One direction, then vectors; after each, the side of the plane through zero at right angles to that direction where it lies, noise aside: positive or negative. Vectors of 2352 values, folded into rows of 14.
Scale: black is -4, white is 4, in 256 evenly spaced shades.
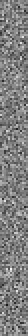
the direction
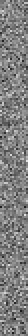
positive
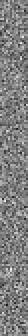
positive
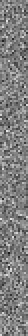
positive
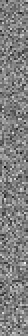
positive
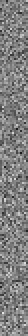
positive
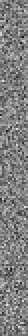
negative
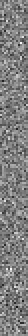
positive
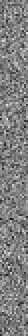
negative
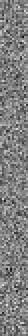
negative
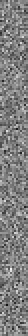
positive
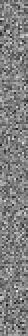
positive
